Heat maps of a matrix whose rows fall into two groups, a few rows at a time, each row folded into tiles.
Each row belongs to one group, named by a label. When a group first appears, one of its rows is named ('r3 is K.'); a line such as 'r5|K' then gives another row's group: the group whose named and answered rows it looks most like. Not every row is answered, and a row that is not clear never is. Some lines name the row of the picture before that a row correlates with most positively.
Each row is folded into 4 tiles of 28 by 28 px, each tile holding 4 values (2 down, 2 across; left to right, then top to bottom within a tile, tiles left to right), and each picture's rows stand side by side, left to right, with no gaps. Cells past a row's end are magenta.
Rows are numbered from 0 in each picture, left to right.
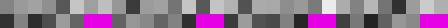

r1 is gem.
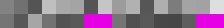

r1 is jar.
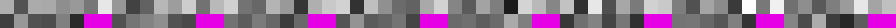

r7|jar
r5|gem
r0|gem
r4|gem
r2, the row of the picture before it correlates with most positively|1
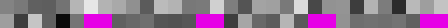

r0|jar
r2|gem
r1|jar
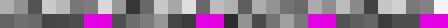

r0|jar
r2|gem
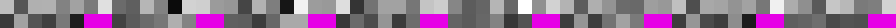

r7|jar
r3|jar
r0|gem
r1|gem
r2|gem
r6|gem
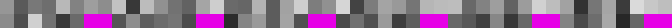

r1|gem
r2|gem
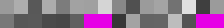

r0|jar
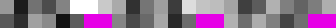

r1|jar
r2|jar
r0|jar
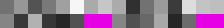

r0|jar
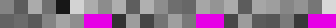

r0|gem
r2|gem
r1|gem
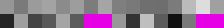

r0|gem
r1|jar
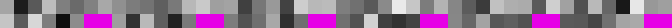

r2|jar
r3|jar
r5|gem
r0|jar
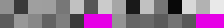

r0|gem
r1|gem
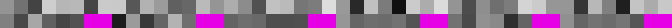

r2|jar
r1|gem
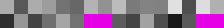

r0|gem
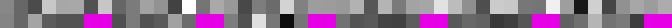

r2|jar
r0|jar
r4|jar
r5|gem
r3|jar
